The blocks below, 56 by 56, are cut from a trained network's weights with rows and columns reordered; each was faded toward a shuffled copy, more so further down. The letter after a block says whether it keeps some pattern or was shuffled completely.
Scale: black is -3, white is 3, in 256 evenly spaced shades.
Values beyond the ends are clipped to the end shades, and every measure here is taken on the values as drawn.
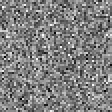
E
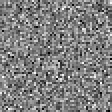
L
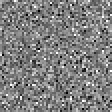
L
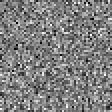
L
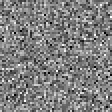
L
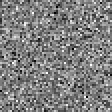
E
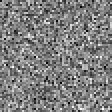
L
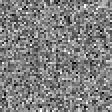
E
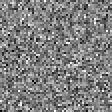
L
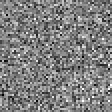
L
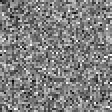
E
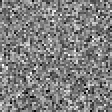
E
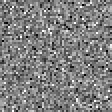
E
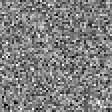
E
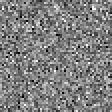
E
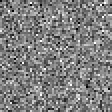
E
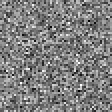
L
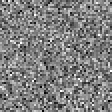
E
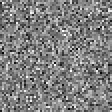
L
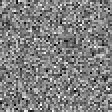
L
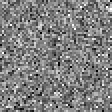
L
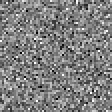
E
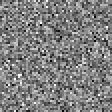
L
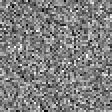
E
